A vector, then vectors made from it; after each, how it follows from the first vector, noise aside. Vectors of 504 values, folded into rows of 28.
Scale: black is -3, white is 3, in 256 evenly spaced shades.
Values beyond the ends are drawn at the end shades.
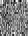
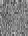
shrunk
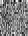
copied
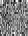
copied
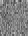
shrunk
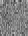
shrunk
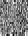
reversed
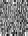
reversed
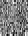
reversed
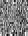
reversed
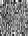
copied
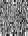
reversed
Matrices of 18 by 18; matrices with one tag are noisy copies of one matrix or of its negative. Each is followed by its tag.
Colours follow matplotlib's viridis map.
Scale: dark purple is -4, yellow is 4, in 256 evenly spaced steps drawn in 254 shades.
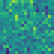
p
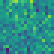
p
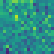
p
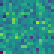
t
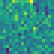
p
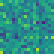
t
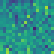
p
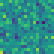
t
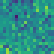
p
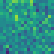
p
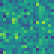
t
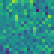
p
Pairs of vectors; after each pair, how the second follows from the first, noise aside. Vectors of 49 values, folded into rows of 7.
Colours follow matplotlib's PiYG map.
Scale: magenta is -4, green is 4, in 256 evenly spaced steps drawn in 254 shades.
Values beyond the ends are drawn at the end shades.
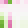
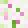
shuffled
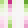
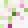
shuffled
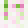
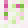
negated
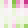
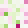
shuffled
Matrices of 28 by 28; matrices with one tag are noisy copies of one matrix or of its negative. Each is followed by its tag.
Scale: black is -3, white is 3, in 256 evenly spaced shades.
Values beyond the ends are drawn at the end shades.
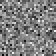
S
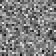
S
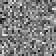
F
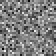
S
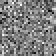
F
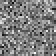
F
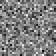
S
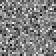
S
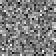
S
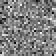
F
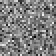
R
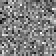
F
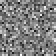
S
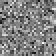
F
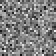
S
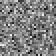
R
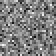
R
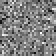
F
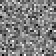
S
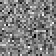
R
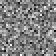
S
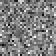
R
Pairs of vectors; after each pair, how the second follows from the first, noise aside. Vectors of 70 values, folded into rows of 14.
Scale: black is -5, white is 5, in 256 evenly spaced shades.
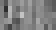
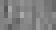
shrunk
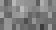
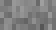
shrunk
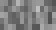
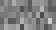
shuffled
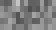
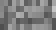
shuffled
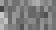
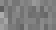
shrunk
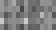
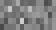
shuffled
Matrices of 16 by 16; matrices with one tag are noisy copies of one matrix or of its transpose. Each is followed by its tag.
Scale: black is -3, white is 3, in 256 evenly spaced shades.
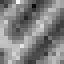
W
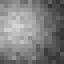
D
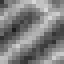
W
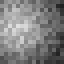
D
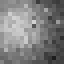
D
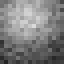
D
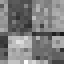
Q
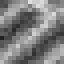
W
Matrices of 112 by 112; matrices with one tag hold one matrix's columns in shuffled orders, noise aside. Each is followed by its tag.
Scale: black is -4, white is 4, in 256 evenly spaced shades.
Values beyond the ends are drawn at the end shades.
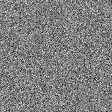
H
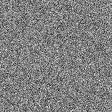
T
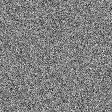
T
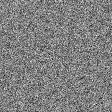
H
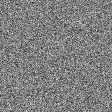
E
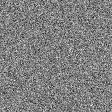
T
